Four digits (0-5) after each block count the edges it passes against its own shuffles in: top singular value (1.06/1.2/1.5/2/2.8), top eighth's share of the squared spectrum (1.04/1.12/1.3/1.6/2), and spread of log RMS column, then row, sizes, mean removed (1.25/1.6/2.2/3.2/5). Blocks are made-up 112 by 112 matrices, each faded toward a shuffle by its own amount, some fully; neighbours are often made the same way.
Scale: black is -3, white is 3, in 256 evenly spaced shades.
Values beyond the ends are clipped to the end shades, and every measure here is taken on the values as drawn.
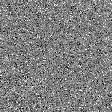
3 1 0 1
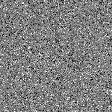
0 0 0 0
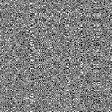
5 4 3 2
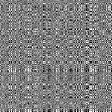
5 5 4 4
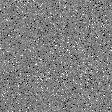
0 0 0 0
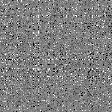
3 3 3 3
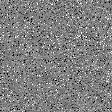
2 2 1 2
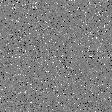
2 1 0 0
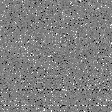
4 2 0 1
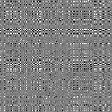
5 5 4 4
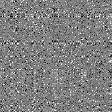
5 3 2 2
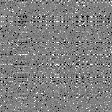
5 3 2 3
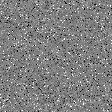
3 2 0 1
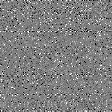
4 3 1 2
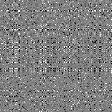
5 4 3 3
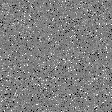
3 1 0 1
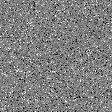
1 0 0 1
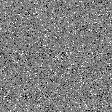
0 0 0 1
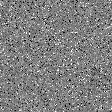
0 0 0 0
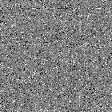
1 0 0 1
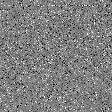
1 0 0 1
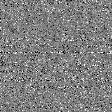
1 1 0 2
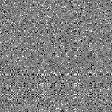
5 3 2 2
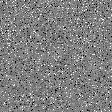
3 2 0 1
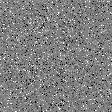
2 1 0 0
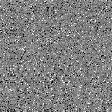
4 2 0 1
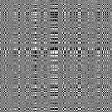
5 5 5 5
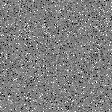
3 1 0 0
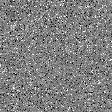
3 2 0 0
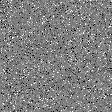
2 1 0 0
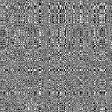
5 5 4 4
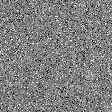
2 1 0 0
